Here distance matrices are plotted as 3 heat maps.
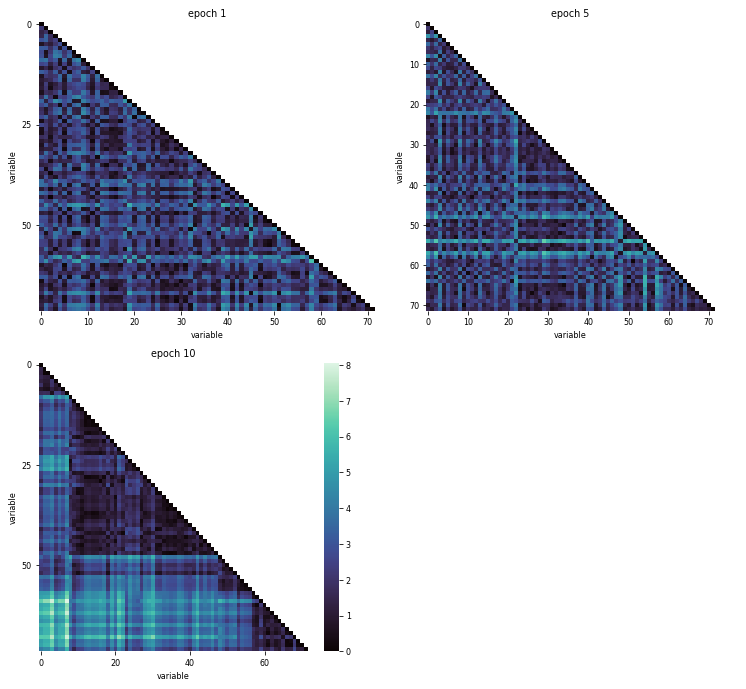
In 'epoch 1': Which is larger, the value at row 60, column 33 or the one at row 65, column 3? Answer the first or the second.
the first
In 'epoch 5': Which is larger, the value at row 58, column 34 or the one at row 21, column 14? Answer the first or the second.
the first
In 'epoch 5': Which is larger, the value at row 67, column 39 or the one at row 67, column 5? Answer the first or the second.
the second
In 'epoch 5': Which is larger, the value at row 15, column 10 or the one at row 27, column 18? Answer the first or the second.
the first
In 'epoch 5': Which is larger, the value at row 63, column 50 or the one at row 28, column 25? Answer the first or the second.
the second
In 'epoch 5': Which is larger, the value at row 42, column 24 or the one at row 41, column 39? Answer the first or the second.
the second
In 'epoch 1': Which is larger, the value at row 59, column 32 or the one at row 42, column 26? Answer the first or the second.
the second
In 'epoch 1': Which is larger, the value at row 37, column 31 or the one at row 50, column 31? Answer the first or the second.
the second
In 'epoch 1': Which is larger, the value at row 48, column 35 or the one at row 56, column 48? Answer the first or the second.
the first
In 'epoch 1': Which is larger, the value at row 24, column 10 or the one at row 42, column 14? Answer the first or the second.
the second
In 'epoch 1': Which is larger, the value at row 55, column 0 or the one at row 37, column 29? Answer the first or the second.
the first
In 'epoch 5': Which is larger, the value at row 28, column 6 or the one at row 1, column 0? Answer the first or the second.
the second
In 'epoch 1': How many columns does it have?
72
